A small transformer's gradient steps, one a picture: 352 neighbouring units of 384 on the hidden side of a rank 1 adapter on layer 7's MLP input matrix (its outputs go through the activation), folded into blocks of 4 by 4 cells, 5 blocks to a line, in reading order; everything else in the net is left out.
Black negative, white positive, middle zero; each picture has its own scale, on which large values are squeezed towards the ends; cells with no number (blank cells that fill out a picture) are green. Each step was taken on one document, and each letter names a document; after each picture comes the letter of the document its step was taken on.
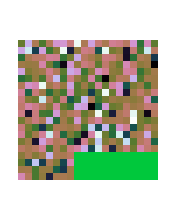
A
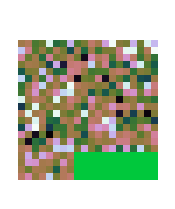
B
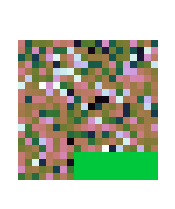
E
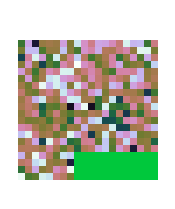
E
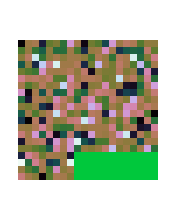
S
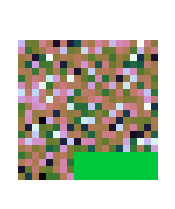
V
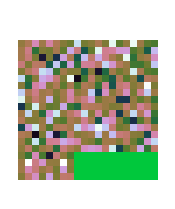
B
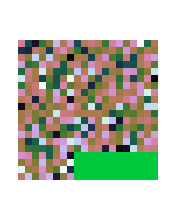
V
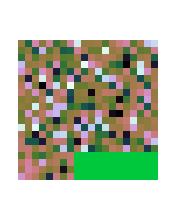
A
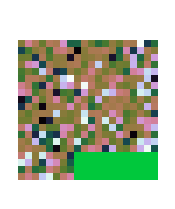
V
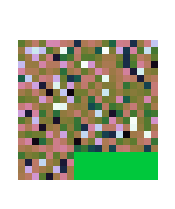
A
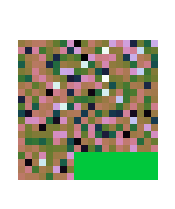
A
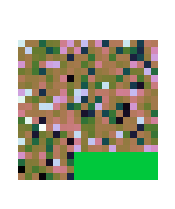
S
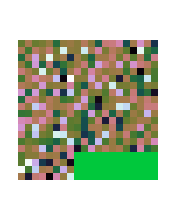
V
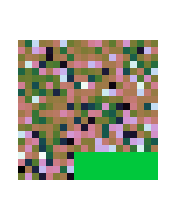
V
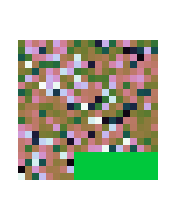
E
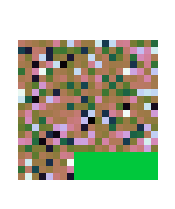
V
